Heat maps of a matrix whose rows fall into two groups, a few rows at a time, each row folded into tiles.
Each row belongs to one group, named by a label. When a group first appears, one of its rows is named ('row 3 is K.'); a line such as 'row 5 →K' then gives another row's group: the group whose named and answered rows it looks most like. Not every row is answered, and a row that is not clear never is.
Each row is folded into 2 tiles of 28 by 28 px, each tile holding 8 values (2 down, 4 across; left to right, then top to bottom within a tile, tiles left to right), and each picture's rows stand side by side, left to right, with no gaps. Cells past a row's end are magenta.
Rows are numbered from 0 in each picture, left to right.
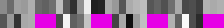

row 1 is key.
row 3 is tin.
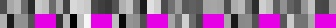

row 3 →tin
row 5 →key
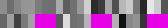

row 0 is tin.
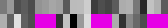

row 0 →tin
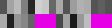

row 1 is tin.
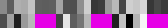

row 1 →key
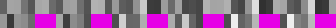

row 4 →key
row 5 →key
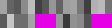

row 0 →key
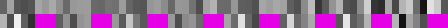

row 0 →tin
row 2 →tin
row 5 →key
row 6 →key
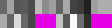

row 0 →tin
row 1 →tin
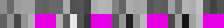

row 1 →tin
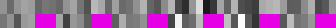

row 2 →key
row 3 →key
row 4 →tin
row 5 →key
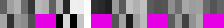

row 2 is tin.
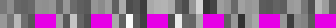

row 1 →tin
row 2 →tin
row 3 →key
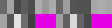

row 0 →tin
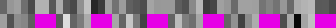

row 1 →key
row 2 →tin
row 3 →key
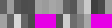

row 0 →tin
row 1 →key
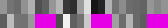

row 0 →key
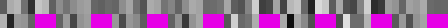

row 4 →key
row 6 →key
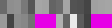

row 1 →tin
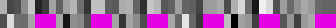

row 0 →key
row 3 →tin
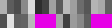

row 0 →key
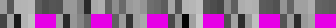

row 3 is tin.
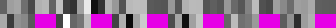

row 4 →key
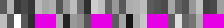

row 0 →tin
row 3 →key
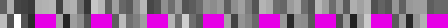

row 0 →tin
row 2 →key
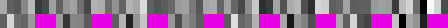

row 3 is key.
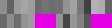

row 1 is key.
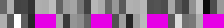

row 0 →tin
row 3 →key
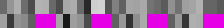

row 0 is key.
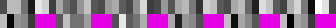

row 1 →key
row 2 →key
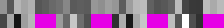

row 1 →tin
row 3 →tin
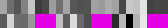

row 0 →key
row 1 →tin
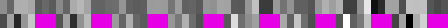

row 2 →tin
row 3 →tin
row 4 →key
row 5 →tin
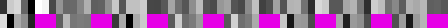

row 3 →key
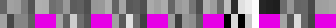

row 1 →tin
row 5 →tin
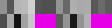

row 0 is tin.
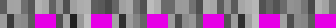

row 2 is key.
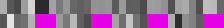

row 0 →key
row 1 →tin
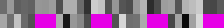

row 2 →key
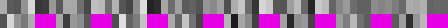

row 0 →key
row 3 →tin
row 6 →tin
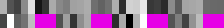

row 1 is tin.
